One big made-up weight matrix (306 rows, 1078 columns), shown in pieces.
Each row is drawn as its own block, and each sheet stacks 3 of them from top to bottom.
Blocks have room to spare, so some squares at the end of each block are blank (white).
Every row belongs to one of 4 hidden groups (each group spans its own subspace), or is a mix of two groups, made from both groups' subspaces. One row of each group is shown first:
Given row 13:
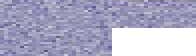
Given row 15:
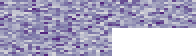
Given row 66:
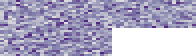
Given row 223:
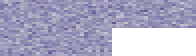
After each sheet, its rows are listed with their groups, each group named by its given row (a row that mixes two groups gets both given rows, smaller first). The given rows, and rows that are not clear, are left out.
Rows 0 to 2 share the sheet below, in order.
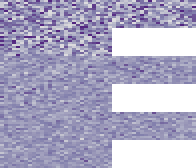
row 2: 66
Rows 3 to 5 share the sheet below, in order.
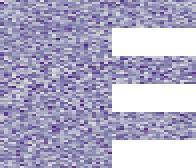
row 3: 15
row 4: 223
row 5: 223
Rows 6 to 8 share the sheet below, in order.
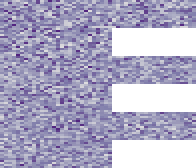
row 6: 13
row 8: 223
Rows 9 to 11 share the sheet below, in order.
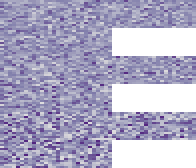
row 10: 66
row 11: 13
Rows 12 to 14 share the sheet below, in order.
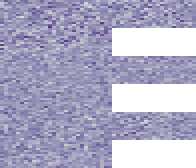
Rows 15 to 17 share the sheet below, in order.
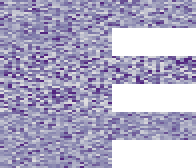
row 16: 15
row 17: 13 and 223
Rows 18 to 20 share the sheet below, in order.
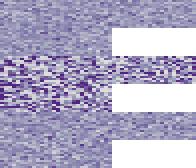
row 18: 15
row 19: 66
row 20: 15 and 66
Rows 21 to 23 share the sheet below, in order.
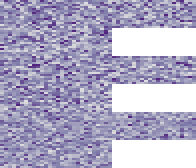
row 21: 66
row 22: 15 and 223
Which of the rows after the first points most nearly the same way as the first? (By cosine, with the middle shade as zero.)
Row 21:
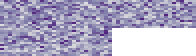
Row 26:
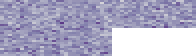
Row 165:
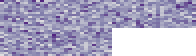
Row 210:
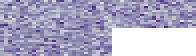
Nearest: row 165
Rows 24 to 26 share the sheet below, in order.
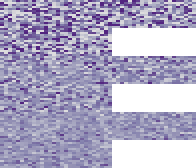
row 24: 15
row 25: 13
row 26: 66
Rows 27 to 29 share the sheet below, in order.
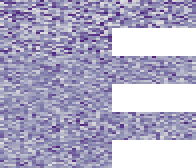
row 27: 15
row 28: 66
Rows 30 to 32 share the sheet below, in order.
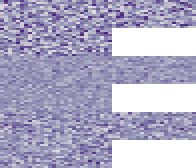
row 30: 223
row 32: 15
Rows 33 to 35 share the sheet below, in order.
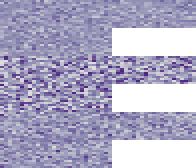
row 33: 15 and 223
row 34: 223
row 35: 15
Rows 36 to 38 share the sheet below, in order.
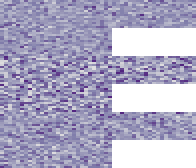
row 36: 13
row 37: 223
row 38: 15 and 66
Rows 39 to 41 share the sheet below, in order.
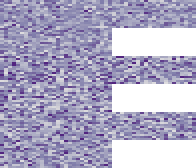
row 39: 13
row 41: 66
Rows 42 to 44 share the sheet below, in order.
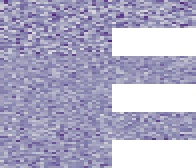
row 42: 223
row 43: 15 and 223
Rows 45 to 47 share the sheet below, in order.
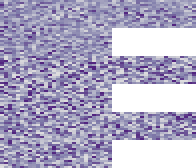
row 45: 223
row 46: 223
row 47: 15
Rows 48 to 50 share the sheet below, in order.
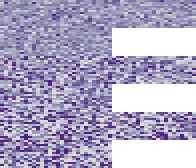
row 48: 223
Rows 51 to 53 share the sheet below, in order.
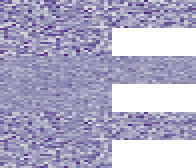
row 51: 13
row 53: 13
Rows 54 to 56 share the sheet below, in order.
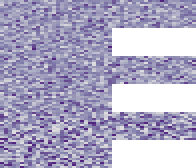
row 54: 13 and 223
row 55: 13
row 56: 223
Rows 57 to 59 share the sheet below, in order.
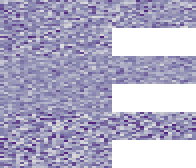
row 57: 13 and 223
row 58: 223
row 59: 66 and 223
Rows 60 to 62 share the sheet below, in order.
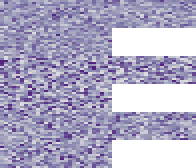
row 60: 223
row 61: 223
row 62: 13
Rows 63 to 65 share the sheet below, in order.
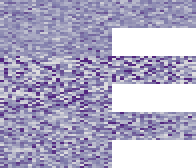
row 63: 15
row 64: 66
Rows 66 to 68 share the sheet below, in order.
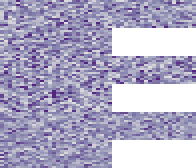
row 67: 13 and 15
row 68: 66
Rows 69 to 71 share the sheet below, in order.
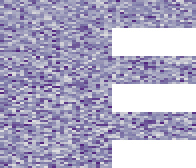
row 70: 13 and 15
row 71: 15
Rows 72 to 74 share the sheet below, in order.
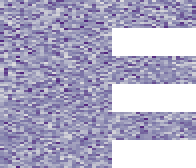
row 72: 66
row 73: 66
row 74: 13
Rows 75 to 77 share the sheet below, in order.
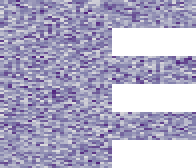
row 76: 15
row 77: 15
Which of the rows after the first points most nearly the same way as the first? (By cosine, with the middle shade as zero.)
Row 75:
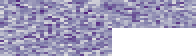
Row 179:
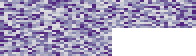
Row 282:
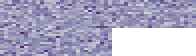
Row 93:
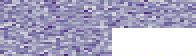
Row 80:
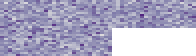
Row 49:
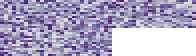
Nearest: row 49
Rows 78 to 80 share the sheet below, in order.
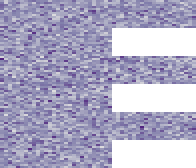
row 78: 223
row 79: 15
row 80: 13 and 223
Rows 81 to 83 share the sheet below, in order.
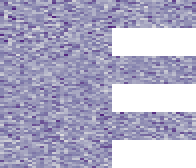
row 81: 13 and 66
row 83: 66
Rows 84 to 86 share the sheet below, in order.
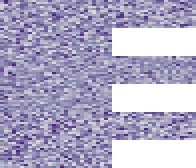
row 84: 223
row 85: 66
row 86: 223
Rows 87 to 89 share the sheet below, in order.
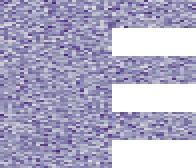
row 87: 13
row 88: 223
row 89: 15
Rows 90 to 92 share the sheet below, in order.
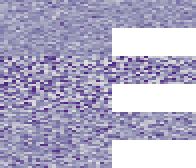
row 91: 13 and 223
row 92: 15
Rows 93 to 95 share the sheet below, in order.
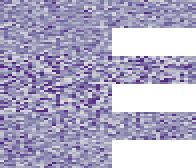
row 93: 13
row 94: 13
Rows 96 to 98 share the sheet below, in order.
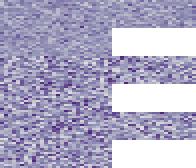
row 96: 66
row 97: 13 and 15
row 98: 223
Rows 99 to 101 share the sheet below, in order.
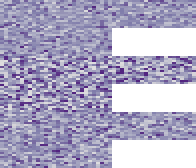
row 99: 13
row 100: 223
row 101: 15
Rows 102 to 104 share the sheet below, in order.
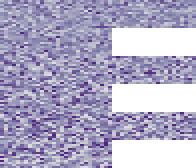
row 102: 13
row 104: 66
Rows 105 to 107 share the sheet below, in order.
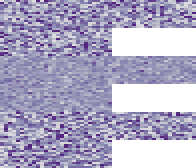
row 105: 15
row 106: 13
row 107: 66
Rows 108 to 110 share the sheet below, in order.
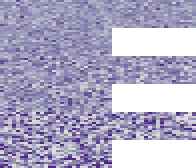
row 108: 66
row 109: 13 and 223
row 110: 15
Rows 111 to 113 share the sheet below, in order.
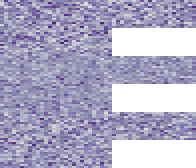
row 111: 66
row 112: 66
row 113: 223
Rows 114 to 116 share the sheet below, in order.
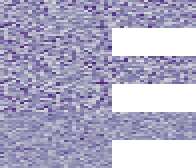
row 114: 13
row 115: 13
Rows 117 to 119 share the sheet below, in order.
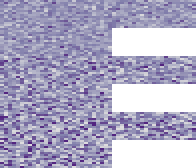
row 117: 13
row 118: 223
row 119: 223
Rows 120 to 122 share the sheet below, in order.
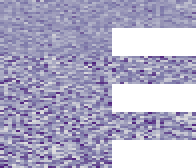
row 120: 15
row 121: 13
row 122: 15
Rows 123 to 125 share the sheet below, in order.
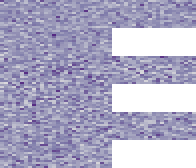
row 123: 13 and 15
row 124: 223
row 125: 15
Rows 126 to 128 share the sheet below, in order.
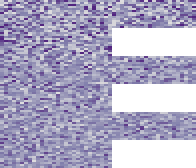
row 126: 13 and 66
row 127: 13
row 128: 223
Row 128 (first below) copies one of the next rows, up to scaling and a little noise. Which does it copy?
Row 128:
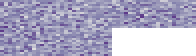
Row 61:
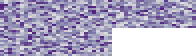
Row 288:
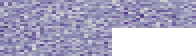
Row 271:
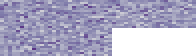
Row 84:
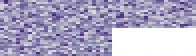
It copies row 288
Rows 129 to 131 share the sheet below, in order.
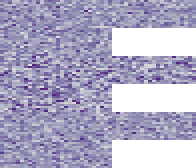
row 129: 13
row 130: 15
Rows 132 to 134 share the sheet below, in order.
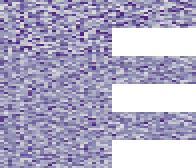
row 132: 223
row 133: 223
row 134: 223
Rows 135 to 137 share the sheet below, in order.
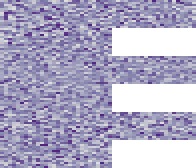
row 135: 66
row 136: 13
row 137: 15
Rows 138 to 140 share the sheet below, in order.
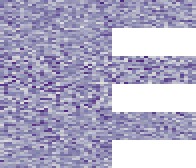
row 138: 66
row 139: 13
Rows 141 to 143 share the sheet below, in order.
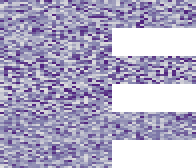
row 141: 13 and 223
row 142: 15 and 66
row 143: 15
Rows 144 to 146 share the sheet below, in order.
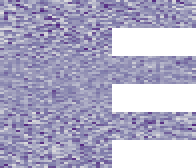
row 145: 15
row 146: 15
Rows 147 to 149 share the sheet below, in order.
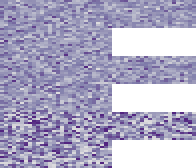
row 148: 13
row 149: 15 and 66
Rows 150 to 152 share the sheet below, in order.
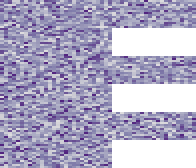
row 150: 13
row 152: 66
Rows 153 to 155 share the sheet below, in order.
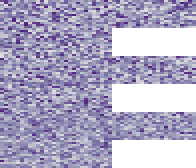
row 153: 15 and 223
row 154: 15
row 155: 66
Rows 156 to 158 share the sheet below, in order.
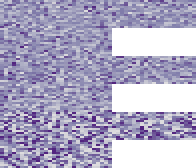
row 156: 13
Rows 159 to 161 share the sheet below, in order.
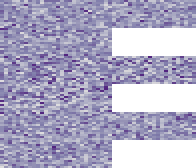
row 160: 66
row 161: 15
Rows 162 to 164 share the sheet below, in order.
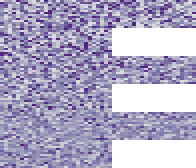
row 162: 13 and 15
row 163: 223
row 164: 13
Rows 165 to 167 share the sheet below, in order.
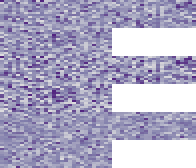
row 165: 15
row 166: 15
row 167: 13
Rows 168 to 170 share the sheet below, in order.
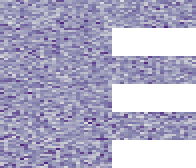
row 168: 66
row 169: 13 and 15
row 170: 13
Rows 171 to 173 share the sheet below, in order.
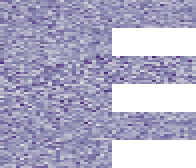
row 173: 13
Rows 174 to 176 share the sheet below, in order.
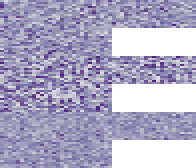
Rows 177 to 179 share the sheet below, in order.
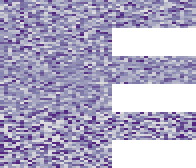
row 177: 223
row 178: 13
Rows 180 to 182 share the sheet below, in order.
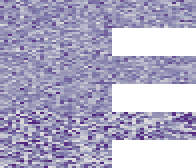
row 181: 13
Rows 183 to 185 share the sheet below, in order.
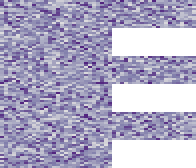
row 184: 13
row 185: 66
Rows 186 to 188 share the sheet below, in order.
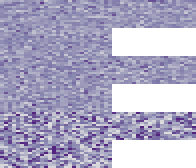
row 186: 13 and 223
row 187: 223
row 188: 13 and 15
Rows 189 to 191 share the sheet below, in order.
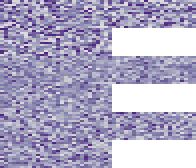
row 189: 13
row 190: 13
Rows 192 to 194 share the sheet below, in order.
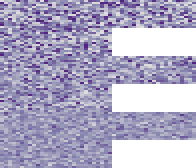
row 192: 15
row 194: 223
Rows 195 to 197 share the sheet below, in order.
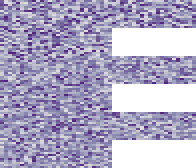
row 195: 15 and 223
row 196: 66
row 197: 223
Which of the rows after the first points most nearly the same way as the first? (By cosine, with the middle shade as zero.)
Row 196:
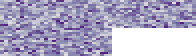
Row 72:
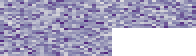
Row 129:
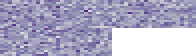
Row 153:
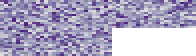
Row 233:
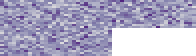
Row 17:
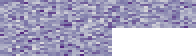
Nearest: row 72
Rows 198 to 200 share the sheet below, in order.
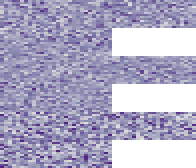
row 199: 223
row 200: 15
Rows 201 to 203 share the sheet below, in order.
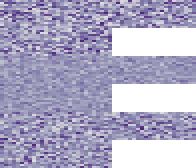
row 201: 15
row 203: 223
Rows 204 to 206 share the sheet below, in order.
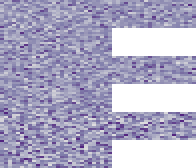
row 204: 13 and 223
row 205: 15
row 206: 223
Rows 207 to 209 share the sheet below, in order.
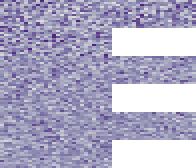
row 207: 15 and 223
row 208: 223
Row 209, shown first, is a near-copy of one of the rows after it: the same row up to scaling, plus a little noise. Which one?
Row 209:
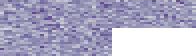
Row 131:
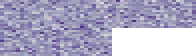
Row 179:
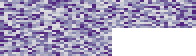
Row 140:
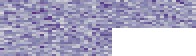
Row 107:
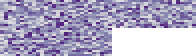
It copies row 140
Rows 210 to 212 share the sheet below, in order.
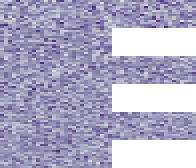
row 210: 13 and 66
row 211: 223
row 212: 15
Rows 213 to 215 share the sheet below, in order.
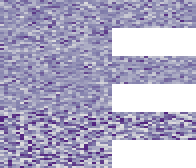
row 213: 66
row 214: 13
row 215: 223
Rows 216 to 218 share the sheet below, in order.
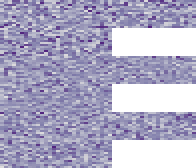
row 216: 13
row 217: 66
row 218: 15
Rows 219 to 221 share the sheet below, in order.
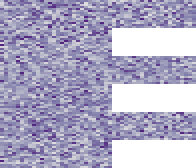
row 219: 66
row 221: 66
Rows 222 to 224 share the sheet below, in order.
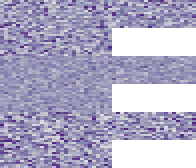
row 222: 13
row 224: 66
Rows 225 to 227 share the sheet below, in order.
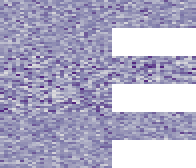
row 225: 223
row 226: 15
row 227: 66
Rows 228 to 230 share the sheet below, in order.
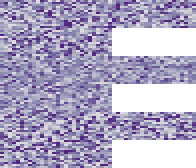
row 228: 13
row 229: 13
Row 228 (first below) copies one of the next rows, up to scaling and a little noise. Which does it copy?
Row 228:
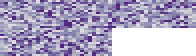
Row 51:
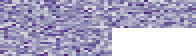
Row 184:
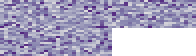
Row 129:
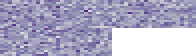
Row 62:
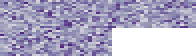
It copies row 62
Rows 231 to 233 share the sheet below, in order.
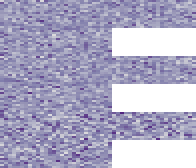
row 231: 15
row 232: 13 and 15
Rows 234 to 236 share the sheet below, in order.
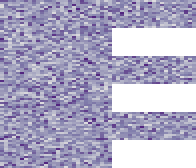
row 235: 66
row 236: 13
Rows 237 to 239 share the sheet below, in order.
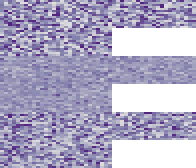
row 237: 13 and 66
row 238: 15
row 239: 15 and 223
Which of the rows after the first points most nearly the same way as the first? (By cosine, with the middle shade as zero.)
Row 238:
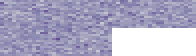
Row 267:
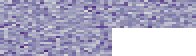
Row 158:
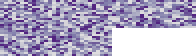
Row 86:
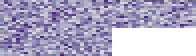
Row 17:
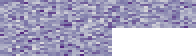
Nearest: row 158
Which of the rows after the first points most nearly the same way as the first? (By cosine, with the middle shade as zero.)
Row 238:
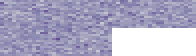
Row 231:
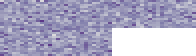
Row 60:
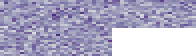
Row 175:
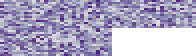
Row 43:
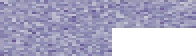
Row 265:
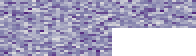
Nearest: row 231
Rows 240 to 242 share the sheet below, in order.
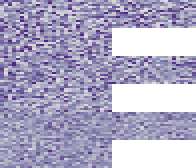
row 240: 223
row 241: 66
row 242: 13 and 223
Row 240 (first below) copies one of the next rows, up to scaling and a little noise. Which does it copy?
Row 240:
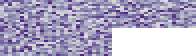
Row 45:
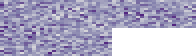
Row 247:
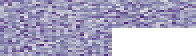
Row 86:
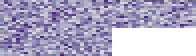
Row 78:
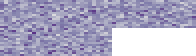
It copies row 247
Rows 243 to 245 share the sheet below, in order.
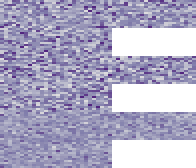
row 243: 13
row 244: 15
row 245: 15
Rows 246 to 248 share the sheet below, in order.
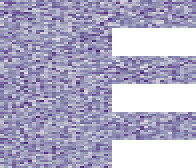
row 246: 15
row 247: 223
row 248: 15 and 223
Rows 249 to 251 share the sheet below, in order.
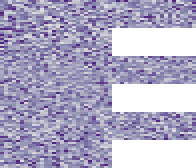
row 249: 66
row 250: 13
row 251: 66
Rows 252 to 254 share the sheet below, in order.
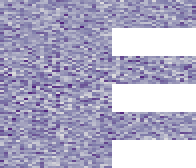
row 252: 66
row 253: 13 and 15
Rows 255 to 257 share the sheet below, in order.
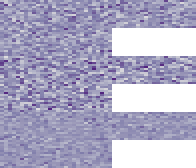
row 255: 15 and 223
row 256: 223
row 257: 13
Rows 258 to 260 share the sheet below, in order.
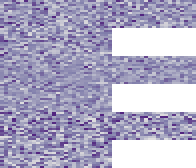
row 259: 13
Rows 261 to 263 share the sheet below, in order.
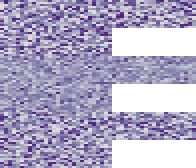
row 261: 223
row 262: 13
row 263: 223
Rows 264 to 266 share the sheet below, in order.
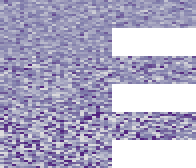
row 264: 223
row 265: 15
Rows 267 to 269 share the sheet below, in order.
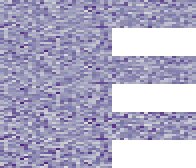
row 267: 13
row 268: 13
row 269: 13
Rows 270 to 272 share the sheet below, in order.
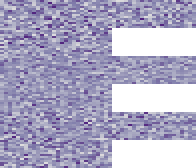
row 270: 66
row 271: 223
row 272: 13
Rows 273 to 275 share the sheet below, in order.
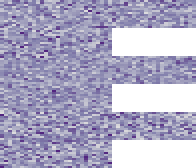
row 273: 13
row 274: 15
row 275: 15
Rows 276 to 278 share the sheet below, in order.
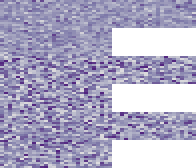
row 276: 15
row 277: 223
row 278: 13 and 15
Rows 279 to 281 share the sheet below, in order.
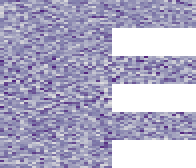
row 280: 13 and 223
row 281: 66
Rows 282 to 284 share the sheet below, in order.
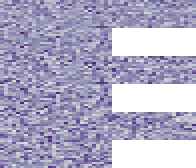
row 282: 13
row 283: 13
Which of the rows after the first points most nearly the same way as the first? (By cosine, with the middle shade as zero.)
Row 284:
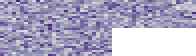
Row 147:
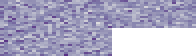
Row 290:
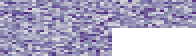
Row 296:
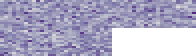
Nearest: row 296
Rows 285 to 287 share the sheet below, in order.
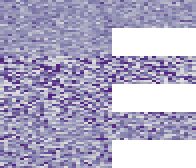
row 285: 66
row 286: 66
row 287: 13
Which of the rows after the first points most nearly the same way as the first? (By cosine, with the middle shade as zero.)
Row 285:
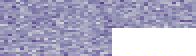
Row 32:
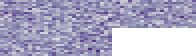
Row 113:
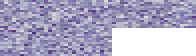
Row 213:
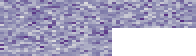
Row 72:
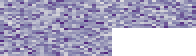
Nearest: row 213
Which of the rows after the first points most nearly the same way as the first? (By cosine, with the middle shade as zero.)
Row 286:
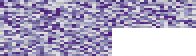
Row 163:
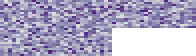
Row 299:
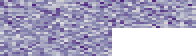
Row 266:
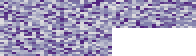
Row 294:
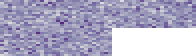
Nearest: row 299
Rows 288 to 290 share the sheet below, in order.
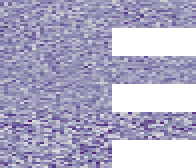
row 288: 223
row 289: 13
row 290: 15
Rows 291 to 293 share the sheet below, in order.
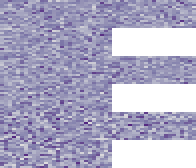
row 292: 13 and 223
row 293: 13
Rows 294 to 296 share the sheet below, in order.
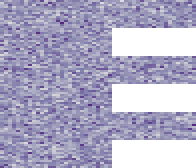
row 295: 15
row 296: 15
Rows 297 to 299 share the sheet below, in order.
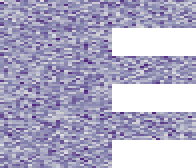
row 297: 15
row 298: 66 and 223
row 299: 66
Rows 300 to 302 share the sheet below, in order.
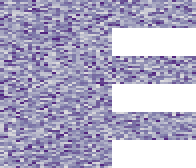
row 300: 15
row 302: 66
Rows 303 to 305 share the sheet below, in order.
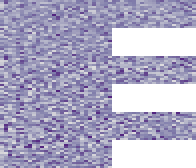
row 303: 223
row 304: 223
